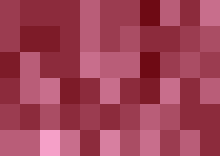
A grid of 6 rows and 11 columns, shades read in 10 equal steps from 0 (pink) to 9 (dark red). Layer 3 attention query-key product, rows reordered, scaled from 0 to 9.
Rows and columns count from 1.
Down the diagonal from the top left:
6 8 7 8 6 2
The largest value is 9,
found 2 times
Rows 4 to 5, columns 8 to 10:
8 3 7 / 4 5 7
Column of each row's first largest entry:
8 2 8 4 2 5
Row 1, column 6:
6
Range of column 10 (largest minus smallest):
3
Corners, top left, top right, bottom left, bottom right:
6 3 4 7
